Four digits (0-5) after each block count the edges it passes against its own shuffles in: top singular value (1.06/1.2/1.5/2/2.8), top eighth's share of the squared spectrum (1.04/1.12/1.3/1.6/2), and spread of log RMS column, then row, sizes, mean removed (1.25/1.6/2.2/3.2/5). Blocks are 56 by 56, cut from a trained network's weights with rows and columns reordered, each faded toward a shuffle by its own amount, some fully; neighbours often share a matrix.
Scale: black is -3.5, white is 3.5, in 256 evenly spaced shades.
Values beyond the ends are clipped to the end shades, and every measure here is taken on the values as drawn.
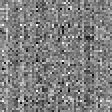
3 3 2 2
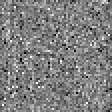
1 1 0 0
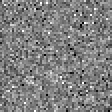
0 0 0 0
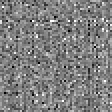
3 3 1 2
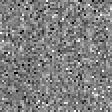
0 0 0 0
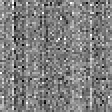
4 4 2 2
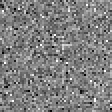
0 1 0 0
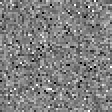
0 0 0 0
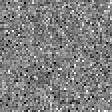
0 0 0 0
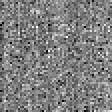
2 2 0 1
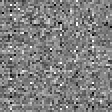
2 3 2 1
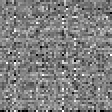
3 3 2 2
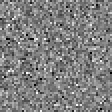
2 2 0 1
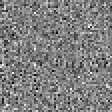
2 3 2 1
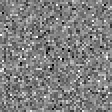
1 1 0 0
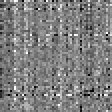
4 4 2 3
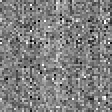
3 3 2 2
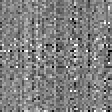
3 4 2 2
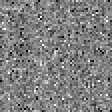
2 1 0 1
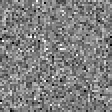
1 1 1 0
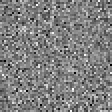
2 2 1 0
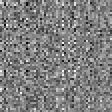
4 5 3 2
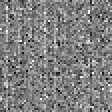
2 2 1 1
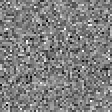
1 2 0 1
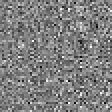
3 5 3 2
